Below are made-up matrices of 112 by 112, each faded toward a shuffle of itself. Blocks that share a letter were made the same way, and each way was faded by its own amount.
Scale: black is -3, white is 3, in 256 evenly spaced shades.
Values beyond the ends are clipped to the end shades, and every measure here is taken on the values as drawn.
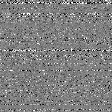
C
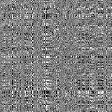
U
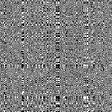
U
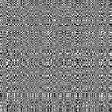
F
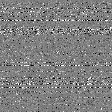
C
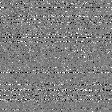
C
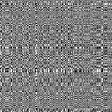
F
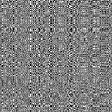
U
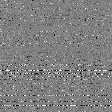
C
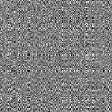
U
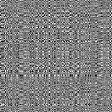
F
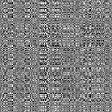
F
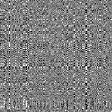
U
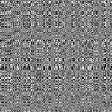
F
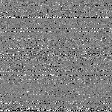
C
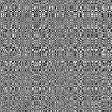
F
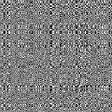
U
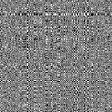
U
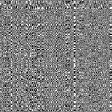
U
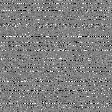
C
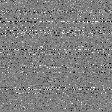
C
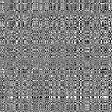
F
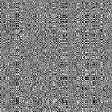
U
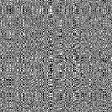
U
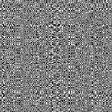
U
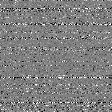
C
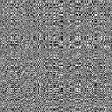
U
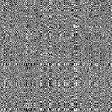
U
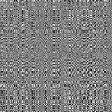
F
